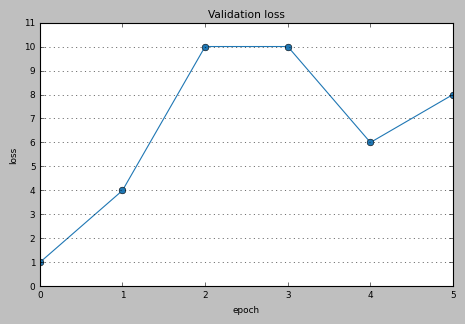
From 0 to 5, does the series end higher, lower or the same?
higher
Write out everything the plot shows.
Title: Validation loss
x-axis: epoch, ticks 0 1 2 3 4 5
y-axis: loss, ticks 0 1 2 3 4 5 6 7 8 9 10 11
Values:
1 4 10 10 6 8
